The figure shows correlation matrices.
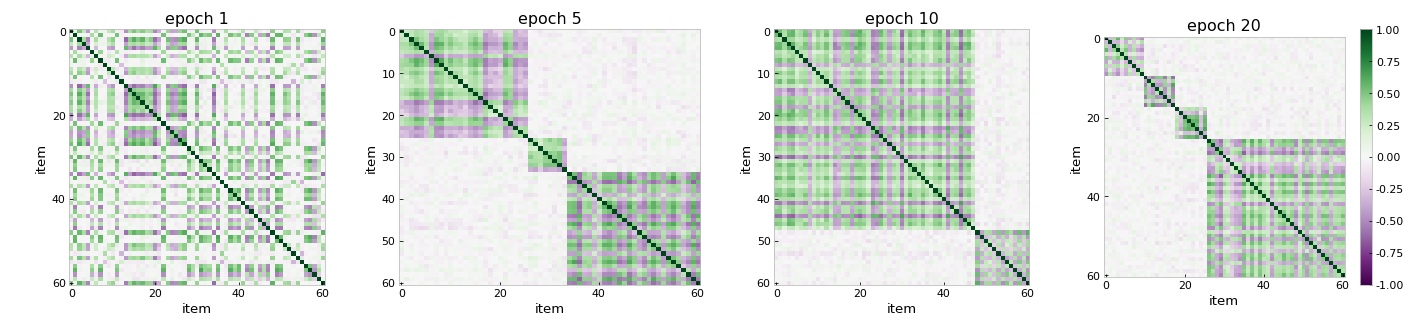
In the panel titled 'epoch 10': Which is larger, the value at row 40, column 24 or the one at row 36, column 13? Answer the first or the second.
the second
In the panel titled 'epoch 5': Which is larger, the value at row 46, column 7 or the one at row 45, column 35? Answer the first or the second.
the first
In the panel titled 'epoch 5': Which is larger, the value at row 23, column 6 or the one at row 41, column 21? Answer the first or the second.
the first
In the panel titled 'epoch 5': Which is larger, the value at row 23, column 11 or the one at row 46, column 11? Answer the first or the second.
the second
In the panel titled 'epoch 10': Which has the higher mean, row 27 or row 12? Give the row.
12
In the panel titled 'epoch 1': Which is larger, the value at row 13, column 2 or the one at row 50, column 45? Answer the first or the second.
the second
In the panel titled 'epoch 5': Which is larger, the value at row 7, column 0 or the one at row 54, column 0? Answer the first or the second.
the first
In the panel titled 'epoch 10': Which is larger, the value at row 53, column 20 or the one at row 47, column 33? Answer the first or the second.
the second
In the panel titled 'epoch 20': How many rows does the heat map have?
61
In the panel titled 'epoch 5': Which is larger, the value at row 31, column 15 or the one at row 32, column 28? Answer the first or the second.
the second
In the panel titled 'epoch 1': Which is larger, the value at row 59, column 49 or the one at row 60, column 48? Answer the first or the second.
the second
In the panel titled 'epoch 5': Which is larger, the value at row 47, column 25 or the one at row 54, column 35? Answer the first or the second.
the second
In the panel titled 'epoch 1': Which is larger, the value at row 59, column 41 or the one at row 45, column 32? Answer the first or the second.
the first
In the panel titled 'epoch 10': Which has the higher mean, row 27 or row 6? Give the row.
6
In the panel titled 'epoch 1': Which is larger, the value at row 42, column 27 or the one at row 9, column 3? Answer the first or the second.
the second
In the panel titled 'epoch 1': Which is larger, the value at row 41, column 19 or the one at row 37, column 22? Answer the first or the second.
the first
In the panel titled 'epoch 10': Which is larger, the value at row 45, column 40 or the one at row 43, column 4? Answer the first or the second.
the second
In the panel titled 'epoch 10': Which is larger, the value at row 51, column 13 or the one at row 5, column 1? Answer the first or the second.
the second
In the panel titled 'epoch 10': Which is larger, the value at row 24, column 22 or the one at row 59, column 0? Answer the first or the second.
the second
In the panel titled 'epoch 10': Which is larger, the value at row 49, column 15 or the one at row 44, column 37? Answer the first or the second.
the first
